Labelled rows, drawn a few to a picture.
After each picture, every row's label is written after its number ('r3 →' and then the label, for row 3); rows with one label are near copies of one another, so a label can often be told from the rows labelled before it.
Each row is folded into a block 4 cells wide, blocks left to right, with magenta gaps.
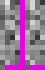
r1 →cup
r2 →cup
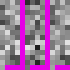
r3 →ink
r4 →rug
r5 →ink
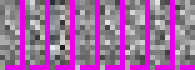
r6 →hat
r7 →cup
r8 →rug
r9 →hat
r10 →hat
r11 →ink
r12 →cup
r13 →ink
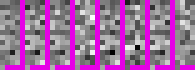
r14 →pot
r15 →pot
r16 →pot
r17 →ink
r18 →pot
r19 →rug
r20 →pot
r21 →cup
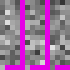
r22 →hat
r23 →pot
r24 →rug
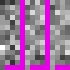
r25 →rug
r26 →ink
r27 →ink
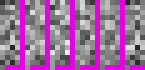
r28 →rug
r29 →ink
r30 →ink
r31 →cup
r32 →cup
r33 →rug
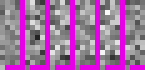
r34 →hat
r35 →cup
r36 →ink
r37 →ink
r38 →ink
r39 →rug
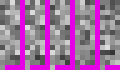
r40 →ink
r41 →ink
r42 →ink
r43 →cup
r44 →pot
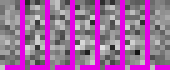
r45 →hat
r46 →rug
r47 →cup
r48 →pot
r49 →rug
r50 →pot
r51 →hat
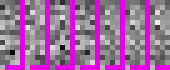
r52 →pot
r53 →ink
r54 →rug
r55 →pot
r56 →hat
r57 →hat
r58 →hat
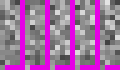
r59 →cup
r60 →hat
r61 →ink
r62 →ink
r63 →cup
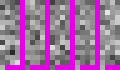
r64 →pot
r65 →cup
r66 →rug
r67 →hat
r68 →ink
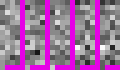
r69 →ink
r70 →pot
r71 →hat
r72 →rug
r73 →rug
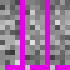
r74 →pot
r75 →hat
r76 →hat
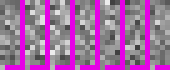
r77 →hat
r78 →ink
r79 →ink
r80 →hat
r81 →cup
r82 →rug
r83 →hat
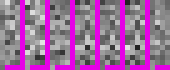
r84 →cup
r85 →ink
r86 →pot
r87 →rug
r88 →rug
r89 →rug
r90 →hat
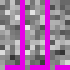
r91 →ink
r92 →ink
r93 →pot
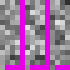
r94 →ink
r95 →ink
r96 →cup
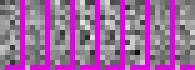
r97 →rug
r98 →hat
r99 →cup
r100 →cup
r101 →cup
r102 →pot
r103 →hat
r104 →hat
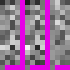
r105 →rug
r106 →rug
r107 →cup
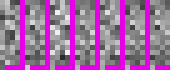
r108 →cup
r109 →hat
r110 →ink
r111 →hat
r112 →ink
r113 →hat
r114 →hat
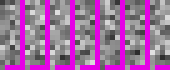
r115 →rug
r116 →ink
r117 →ink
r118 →pot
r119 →cup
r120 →pot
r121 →ink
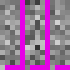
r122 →hat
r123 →rug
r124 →hat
